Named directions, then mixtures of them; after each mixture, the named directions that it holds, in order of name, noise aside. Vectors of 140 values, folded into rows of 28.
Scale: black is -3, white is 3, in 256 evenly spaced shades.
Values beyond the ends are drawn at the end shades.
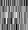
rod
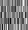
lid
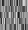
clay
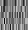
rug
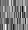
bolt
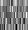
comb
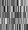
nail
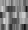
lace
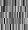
rug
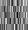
comb, lid, nail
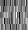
clay, rod, rug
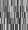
bolt, comb, nail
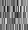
nail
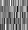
bolt, clay, comb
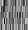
rug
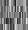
bolt, lid, rug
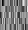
clay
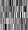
bolt, clay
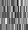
nail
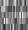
bolt, lace, rug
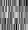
nail, rod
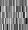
lid, rug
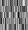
clay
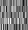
lid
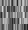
lace, lid, nail
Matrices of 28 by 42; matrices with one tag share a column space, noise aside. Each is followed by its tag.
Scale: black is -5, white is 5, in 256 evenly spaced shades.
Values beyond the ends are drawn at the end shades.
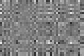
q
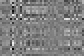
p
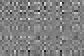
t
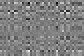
t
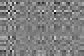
t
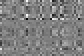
p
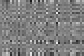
q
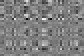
p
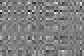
t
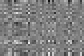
q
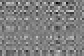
t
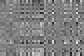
q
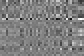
p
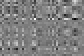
p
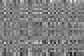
q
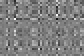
p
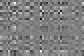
t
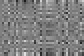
q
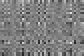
q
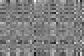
q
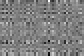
q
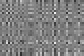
q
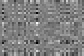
q
